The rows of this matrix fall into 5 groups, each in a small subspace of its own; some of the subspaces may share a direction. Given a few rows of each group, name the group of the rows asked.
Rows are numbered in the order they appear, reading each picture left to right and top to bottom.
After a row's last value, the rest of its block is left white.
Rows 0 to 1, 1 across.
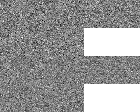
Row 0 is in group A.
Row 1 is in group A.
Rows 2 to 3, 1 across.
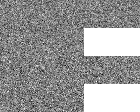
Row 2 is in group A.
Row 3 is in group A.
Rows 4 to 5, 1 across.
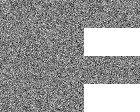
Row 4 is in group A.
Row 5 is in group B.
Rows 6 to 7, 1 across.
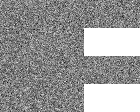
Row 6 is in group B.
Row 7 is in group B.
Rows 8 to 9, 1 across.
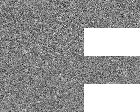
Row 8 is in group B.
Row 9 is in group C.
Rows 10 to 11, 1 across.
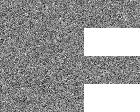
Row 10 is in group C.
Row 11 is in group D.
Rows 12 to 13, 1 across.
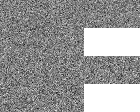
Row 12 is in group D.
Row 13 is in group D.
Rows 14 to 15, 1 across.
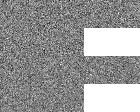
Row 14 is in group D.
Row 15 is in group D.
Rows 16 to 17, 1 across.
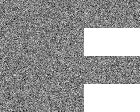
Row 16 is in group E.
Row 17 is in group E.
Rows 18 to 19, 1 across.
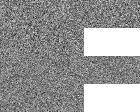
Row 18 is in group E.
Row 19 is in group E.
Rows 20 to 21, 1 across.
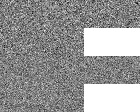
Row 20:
D
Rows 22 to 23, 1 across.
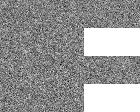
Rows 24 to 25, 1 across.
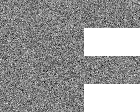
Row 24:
E
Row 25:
D
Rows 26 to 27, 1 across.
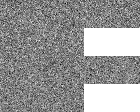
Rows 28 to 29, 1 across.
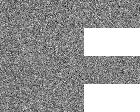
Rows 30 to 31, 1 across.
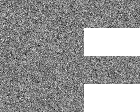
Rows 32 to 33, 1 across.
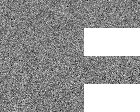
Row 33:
E
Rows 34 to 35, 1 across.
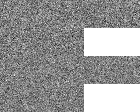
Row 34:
E
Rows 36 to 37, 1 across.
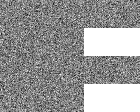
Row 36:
C
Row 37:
C
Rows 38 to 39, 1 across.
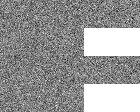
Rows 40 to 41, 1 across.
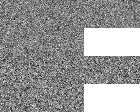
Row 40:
E
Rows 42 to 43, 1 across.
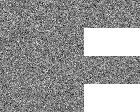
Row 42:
A
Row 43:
D
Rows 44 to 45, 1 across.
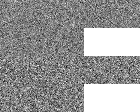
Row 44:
B
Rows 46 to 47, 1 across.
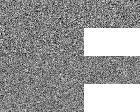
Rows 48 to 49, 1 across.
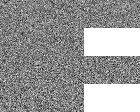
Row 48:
D
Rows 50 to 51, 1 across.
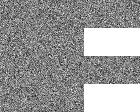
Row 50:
E
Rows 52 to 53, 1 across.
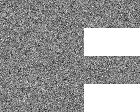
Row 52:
C
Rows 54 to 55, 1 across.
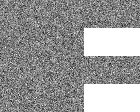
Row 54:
A
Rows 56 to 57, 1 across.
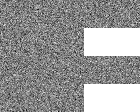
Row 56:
C
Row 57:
E
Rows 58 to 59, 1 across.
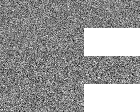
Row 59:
A
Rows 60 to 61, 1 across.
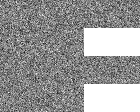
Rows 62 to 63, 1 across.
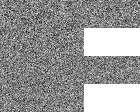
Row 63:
D
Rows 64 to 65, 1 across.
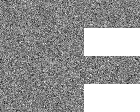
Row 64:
A
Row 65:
D
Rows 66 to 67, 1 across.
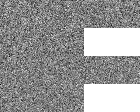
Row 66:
E
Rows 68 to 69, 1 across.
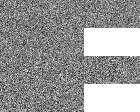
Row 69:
C
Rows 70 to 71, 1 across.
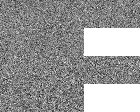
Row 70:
B
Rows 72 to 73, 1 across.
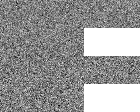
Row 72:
A
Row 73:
B
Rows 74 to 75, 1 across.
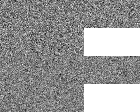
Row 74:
B
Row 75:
C
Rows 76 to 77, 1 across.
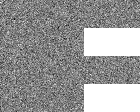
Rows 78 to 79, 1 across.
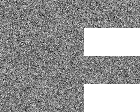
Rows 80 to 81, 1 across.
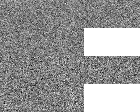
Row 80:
B
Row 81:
D
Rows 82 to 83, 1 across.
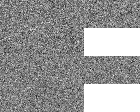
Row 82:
D
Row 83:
B
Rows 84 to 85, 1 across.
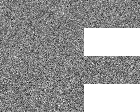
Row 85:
B
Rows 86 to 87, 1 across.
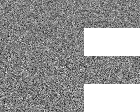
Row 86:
A
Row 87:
D
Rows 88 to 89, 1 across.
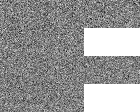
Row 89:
D
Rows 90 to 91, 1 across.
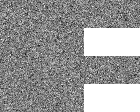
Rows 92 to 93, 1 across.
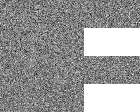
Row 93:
A
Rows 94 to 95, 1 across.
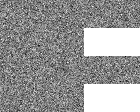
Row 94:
C
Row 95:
E
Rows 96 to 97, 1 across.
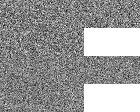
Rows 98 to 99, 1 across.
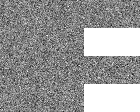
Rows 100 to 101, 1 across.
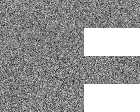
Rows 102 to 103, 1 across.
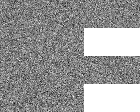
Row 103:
E
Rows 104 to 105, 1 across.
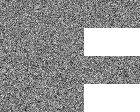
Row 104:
C
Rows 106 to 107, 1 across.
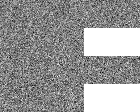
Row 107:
D
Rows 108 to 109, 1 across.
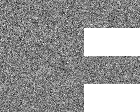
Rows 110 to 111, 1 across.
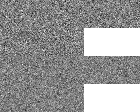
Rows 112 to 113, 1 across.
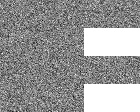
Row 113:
E
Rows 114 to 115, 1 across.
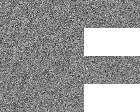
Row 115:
E
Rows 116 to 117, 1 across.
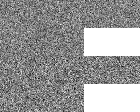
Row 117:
A
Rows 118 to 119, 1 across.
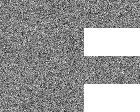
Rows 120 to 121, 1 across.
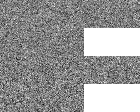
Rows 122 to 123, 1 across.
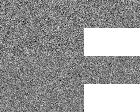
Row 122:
E
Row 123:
B
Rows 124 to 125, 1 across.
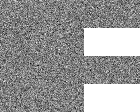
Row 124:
B
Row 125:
C
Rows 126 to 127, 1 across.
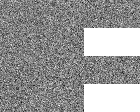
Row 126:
B
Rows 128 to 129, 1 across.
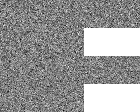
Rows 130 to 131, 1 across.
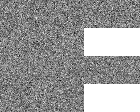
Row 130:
A
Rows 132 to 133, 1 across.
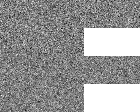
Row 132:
D
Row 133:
C
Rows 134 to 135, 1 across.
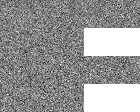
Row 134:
B
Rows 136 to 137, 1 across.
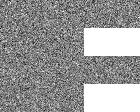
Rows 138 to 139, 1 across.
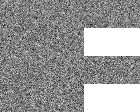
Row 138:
A
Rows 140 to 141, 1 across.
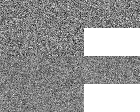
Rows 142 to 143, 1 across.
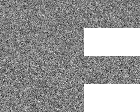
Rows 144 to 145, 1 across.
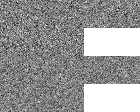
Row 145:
C
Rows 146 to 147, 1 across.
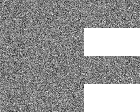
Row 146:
E
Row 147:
E
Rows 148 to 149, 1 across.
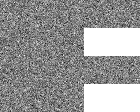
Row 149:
B
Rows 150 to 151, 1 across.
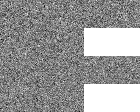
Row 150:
C
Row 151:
A
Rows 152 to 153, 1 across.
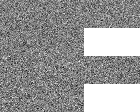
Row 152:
D
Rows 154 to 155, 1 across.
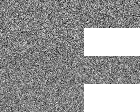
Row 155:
B
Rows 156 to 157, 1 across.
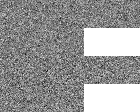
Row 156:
C
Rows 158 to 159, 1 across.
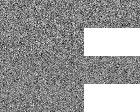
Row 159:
A
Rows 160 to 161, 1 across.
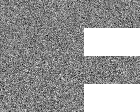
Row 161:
C
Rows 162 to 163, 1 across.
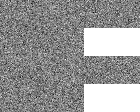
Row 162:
D
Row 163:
B
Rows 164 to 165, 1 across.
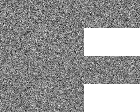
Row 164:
B
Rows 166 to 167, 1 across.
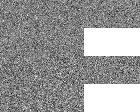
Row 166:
A
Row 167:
B
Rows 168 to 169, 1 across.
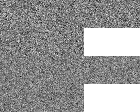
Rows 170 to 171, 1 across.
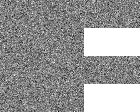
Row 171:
E
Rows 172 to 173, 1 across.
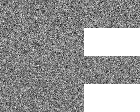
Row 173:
C
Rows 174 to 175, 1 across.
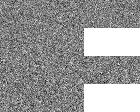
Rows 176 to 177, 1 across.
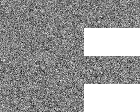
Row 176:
A
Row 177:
A
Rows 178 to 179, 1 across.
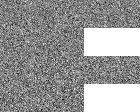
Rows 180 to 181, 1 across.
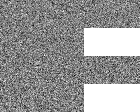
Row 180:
D
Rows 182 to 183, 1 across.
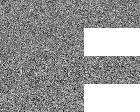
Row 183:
A
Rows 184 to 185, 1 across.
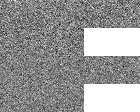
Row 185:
D
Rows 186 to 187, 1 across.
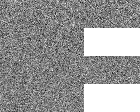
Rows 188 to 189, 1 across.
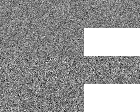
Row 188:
E
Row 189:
B
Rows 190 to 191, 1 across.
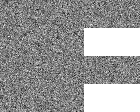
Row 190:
A
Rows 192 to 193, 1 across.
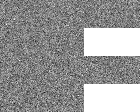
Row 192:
E
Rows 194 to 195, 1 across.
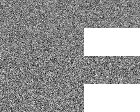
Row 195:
B
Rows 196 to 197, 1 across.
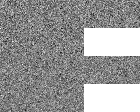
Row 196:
D
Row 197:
C
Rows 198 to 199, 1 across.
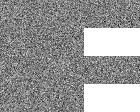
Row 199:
E
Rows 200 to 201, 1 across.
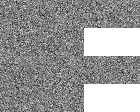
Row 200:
A
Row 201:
B
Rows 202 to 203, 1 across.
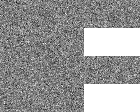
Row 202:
A
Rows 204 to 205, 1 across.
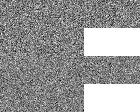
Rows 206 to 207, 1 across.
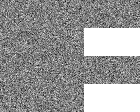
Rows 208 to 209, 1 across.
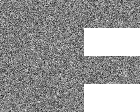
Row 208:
B
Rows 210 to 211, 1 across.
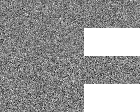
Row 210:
C
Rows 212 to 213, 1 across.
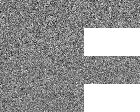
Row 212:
B
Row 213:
D
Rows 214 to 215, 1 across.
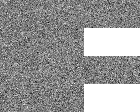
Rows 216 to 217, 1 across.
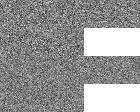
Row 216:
A
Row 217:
D
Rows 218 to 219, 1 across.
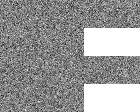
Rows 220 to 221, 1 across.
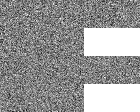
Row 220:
C
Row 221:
E
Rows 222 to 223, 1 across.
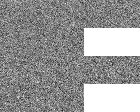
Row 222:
B
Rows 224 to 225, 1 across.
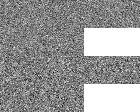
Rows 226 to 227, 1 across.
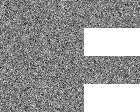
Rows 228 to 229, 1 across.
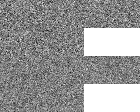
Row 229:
E
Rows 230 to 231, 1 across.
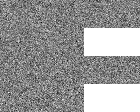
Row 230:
A
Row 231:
A
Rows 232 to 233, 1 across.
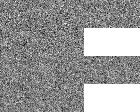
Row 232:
D
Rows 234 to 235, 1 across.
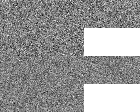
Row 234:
A
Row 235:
E
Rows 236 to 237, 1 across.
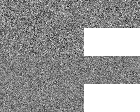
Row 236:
E
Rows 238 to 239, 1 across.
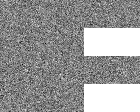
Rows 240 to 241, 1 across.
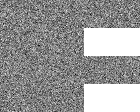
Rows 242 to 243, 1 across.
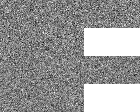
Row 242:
A
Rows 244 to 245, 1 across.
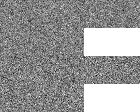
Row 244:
D
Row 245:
B
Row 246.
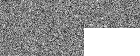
